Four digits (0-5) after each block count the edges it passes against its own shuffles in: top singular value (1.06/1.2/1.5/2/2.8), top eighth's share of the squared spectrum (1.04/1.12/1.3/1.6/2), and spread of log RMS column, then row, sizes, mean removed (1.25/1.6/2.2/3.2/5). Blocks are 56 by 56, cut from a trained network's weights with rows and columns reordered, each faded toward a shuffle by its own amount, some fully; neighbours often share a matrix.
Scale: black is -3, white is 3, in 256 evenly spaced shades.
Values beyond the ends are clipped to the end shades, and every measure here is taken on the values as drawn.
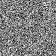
0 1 0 0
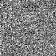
2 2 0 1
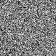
0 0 0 0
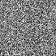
2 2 0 1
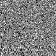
3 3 1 1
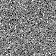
0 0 0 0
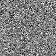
1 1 0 0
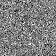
1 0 0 0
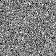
0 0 0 0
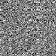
3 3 1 2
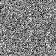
2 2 0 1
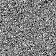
0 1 0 0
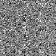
3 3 2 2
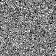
0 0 0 0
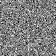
0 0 0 0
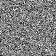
1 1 0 0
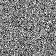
0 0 0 0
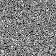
2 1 0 1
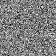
3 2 0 1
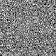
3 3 1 1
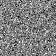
1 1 0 0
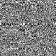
3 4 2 2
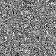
3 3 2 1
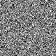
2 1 0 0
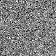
1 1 0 0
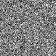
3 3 0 1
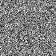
2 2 1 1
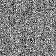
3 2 0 0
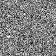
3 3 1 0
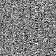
2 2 1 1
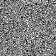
2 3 1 1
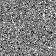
1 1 0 0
